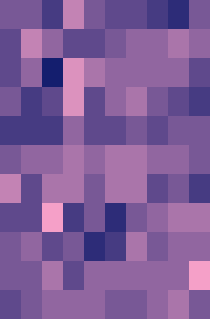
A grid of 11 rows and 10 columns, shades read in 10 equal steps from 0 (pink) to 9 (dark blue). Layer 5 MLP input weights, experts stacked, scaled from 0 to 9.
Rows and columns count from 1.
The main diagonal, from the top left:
5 2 9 1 6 3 3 4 4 0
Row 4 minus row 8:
-1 1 6 -6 1 -4 -2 1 3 4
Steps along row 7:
up down same up down same up down up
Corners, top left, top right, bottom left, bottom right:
5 5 6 5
